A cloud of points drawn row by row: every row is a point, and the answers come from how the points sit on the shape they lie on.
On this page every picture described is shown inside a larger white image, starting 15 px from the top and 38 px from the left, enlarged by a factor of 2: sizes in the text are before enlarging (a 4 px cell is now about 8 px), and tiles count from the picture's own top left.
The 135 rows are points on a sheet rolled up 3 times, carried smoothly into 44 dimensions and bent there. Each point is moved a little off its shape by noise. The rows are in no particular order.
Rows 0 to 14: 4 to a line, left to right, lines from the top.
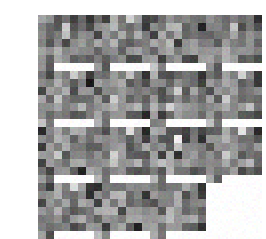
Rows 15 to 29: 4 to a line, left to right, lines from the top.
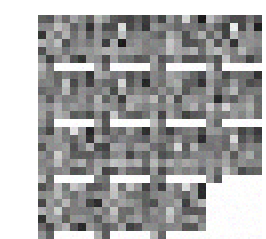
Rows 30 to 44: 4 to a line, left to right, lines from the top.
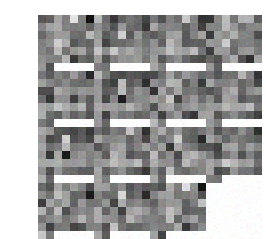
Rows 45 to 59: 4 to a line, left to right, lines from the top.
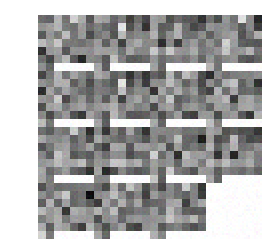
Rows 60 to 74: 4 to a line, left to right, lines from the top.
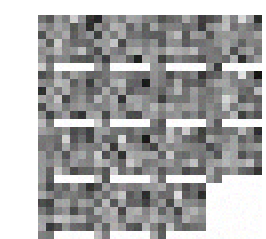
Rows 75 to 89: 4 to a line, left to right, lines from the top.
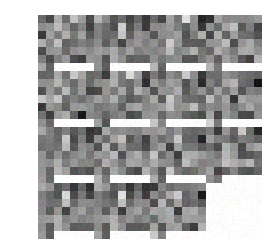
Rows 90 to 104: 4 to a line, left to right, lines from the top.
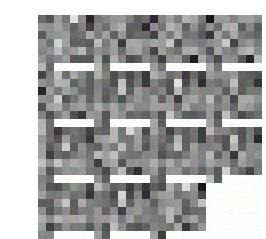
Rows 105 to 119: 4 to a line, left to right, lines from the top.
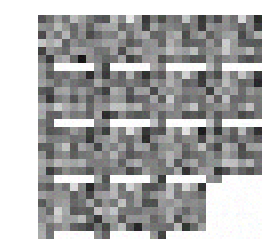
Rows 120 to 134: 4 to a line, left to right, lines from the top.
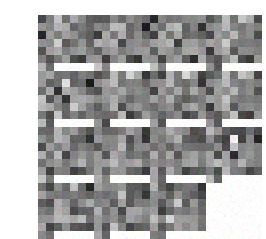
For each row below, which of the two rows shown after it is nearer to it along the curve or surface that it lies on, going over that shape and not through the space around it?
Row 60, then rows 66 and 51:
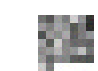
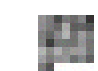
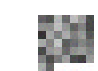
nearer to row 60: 51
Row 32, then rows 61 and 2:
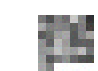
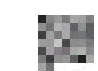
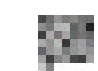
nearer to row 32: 2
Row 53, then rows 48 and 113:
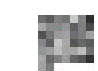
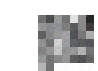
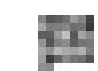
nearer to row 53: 48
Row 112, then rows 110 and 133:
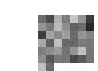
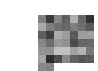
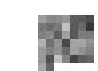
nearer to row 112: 133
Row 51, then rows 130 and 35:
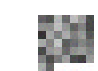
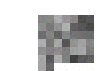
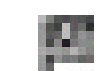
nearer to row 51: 130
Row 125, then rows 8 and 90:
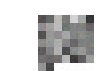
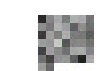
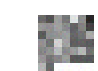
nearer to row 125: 8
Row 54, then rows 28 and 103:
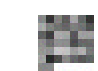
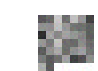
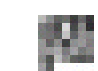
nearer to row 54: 103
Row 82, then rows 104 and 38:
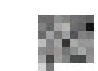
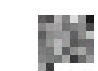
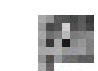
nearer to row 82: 104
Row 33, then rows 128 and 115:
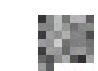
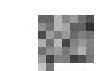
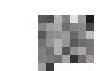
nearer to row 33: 115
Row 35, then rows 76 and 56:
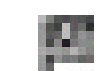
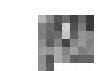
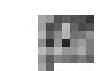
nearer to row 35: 56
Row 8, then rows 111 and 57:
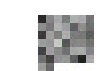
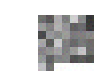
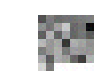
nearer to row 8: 57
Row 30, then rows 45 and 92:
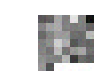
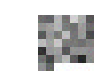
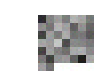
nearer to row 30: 45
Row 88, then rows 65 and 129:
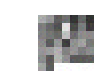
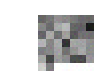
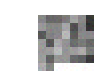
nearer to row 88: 65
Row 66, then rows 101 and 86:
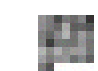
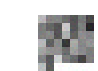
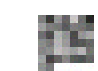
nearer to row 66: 101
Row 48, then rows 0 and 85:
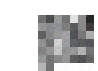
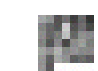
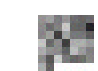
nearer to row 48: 0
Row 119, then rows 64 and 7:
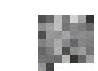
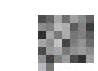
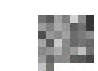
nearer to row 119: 64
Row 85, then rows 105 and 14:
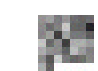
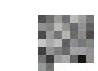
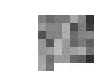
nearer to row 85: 105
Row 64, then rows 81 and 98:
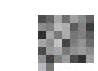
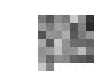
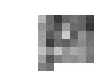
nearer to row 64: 81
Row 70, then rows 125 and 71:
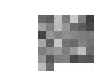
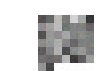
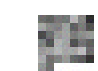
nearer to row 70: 71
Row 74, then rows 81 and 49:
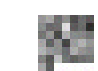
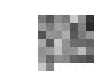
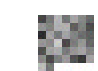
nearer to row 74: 49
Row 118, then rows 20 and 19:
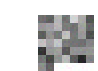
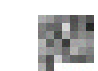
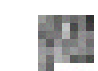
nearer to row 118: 20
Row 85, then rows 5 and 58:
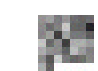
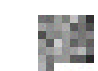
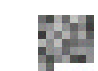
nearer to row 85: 58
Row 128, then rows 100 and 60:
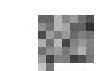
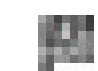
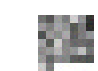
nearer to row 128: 60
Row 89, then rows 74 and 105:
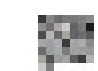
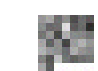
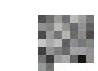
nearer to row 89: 105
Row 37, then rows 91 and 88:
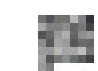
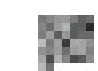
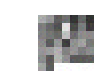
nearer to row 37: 88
